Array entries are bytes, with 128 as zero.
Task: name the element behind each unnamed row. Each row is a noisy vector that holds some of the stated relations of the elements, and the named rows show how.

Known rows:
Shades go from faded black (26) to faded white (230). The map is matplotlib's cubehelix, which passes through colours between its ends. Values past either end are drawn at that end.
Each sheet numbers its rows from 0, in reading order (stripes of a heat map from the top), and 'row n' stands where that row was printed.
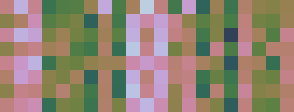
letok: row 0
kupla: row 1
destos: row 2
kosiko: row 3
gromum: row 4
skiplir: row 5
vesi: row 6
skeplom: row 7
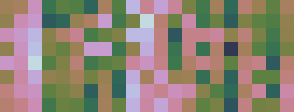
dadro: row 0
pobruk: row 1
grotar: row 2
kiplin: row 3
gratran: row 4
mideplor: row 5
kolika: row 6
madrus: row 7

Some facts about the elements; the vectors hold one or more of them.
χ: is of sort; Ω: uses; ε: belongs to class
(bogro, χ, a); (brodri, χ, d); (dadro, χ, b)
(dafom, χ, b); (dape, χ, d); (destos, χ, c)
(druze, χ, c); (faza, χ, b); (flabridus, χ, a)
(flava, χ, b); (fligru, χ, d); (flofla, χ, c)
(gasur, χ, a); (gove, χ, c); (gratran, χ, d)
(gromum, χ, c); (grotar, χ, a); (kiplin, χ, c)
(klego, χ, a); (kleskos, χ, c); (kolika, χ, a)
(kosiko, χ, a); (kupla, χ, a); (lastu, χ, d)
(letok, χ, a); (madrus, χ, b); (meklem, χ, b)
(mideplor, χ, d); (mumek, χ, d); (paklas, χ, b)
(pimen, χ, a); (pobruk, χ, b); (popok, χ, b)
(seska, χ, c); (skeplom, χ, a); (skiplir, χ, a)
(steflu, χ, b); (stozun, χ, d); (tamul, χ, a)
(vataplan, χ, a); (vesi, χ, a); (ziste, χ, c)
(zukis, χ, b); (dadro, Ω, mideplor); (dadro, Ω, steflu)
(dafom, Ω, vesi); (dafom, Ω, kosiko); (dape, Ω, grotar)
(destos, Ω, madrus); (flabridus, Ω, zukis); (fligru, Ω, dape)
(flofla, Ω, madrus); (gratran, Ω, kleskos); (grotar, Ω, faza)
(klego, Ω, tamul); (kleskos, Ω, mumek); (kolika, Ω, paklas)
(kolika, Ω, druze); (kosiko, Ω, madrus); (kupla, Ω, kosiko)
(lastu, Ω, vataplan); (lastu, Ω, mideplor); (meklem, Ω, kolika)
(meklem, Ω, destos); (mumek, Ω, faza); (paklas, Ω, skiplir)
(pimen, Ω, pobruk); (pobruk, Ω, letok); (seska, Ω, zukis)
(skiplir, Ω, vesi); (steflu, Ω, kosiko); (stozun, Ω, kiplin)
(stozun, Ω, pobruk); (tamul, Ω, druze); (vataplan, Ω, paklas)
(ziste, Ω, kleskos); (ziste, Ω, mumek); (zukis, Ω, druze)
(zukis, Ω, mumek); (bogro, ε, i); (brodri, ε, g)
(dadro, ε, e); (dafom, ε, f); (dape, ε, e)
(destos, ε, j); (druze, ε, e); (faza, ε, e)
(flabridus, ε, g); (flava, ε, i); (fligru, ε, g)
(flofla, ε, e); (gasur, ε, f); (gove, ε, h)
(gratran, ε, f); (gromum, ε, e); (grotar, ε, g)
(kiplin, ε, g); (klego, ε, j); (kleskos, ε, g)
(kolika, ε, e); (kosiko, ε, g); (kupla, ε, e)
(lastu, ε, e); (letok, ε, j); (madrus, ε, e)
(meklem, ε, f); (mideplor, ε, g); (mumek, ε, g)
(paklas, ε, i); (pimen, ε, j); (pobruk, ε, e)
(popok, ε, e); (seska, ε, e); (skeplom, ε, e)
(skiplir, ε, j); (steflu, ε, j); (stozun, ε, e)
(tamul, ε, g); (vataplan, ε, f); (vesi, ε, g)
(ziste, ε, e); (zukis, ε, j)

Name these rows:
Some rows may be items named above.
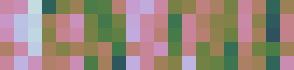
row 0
dape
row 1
mumek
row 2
mumek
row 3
gove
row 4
tamul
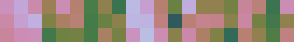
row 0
flabridus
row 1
grotar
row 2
skeplom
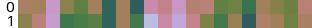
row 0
vataplan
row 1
dadro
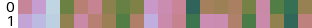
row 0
fligru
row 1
kleskos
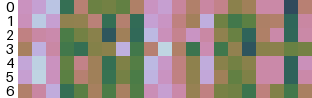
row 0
ziste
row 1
klego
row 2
kolika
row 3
pimen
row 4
zukis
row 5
zukis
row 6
popok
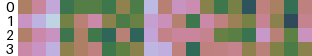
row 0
lastu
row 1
mumek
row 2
paklas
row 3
grotar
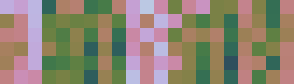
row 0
faza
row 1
flofla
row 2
gasur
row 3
dafom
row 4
lastu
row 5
steflu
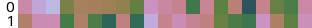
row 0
brodri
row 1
paklas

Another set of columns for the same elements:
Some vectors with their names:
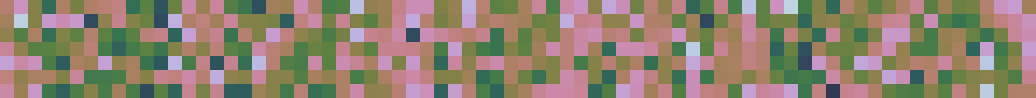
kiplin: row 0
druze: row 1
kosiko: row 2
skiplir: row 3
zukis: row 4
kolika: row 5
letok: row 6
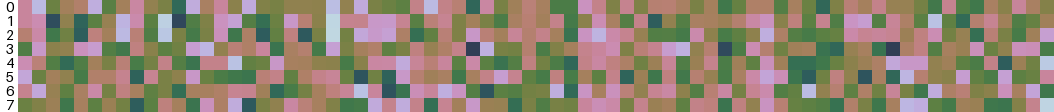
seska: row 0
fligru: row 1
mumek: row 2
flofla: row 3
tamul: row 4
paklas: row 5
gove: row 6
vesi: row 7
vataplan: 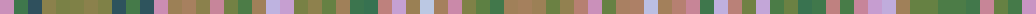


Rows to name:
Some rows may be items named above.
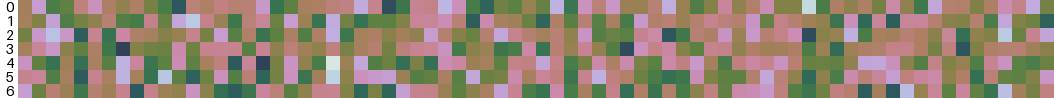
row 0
gove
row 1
dadro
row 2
faza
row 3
skeplom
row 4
gratran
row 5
mumek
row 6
paklas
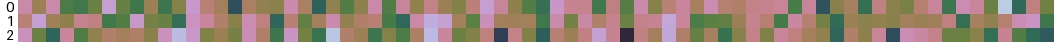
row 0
steflu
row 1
gromum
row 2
lastu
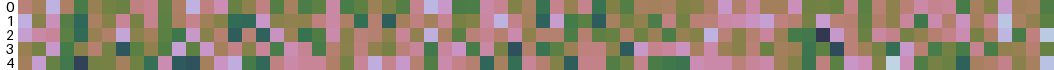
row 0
popok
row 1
flava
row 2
zukis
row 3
kupla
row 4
grotar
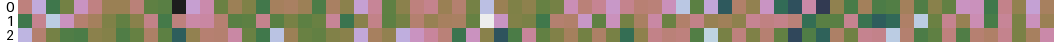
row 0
destos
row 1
madrus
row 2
klego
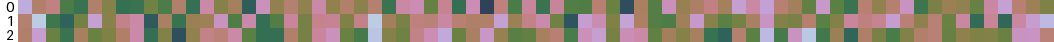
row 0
bogro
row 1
kleskos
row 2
kiplin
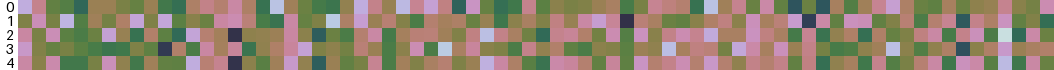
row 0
klego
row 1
dape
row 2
steflu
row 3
gasur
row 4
steflu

